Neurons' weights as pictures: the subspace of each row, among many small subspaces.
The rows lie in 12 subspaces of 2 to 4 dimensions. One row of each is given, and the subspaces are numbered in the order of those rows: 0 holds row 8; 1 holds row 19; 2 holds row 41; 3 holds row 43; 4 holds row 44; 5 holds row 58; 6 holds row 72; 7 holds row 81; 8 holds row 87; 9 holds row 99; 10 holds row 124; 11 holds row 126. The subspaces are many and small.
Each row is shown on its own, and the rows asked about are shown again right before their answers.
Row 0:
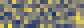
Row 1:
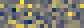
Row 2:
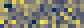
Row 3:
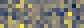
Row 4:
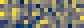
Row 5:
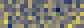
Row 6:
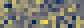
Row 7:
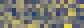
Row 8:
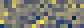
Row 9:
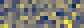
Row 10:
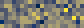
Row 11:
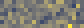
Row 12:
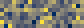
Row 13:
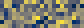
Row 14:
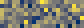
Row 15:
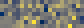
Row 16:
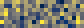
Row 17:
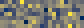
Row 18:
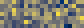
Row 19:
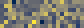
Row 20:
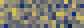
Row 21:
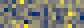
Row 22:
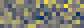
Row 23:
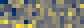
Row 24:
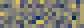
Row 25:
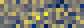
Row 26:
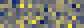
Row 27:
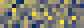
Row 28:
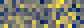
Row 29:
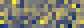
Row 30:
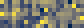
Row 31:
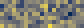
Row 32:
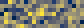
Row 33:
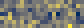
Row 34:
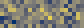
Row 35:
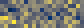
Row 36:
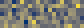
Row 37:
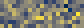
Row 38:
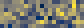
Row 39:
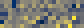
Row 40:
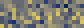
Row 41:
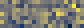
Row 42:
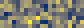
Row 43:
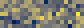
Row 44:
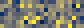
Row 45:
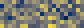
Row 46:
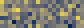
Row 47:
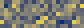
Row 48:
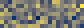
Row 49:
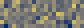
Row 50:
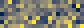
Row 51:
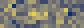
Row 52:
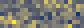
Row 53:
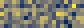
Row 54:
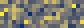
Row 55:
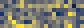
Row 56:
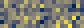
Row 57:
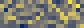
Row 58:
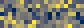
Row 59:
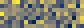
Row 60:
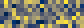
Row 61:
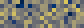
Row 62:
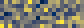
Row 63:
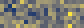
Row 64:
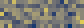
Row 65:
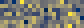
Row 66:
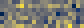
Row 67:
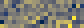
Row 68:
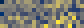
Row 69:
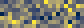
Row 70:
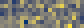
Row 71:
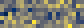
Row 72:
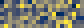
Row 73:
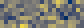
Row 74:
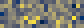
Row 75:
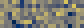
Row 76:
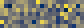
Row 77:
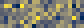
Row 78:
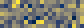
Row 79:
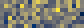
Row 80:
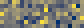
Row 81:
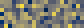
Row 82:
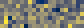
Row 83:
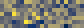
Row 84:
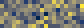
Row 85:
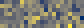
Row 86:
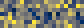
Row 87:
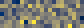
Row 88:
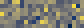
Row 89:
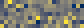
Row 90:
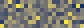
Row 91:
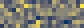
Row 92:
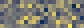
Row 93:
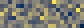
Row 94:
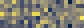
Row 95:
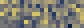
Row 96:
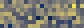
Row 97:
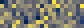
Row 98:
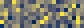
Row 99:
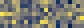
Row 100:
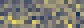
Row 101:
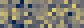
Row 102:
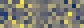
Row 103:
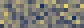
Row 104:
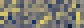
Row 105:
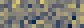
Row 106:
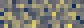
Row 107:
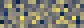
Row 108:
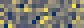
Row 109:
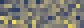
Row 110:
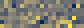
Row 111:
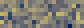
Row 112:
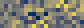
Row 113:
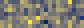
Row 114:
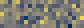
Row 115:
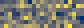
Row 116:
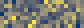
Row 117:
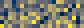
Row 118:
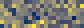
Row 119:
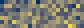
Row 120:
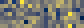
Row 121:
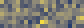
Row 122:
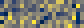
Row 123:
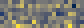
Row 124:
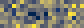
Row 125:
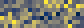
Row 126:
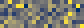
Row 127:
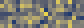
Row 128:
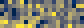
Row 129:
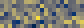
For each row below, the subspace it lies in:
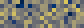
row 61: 11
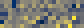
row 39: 0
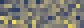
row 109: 1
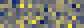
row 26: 4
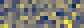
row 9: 6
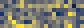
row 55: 2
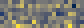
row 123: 2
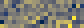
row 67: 0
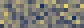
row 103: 3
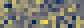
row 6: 1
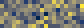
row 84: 7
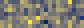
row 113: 9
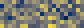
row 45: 11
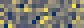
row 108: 7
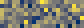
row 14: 10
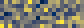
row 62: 7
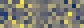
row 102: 11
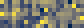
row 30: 9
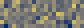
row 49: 6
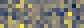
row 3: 11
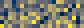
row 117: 5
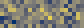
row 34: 1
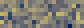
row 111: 5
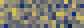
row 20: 6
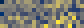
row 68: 7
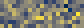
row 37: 3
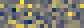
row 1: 11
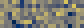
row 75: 2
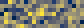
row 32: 9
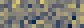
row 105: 8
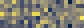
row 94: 9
